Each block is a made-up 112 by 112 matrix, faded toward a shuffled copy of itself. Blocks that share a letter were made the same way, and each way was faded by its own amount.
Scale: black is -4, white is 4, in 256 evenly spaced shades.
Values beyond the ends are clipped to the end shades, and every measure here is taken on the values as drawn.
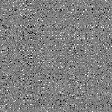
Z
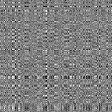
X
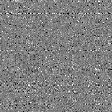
Z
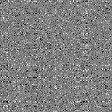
Z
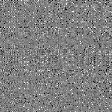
Z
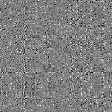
Z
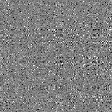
Z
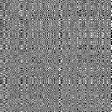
X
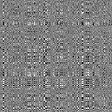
X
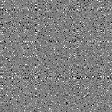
Z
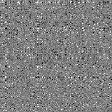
Z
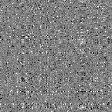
Z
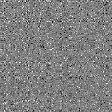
Z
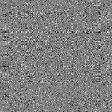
Z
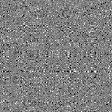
Z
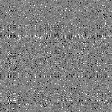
Z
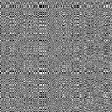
X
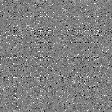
Z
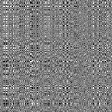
X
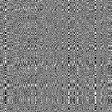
X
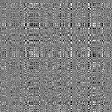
X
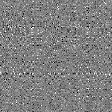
Z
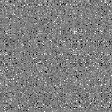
Z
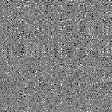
Z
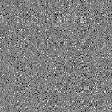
Z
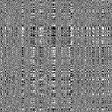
X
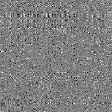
Z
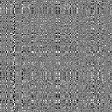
X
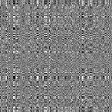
X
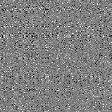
Z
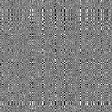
X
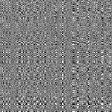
X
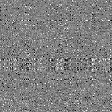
Z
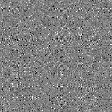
Z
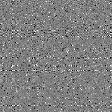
Z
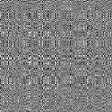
X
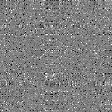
Z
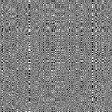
X
